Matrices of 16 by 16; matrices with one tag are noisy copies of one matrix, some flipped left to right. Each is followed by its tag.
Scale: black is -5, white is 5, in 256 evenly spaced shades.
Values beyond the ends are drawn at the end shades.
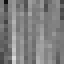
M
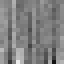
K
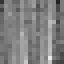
M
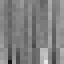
K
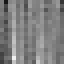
M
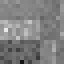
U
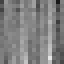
M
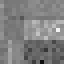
U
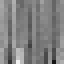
K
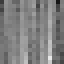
M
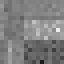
U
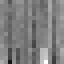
K
